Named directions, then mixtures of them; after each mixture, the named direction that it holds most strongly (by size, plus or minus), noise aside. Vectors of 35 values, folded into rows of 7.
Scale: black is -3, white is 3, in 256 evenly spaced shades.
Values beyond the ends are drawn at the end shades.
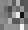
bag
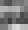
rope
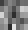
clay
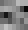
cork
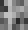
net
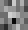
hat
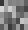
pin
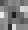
clay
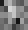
net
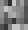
hat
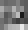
rope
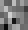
hat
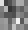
net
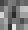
clay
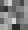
hat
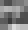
rope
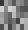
pin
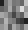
clay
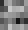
net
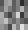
bag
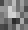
hat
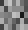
bag
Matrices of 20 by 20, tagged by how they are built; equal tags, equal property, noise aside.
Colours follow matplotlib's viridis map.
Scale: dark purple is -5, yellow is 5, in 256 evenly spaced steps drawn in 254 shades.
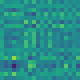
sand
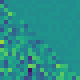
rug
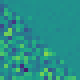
rug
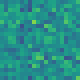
sand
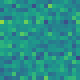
sand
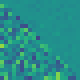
rug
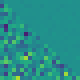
rug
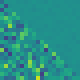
rug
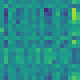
sand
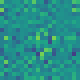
sand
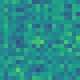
sand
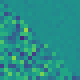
rug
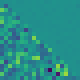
rug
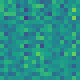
sand
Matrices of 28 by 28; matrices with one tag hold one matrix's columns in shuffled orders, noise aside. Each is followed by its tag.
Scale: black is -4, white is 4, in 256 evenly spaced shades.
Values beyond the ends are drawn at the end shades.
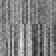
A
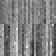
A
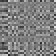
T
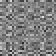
T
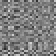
T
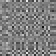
T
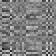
T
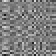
T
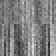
A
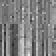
A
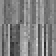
A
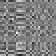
T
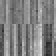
A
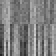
A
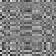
T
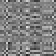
T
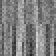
A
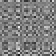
T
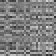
T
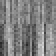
A
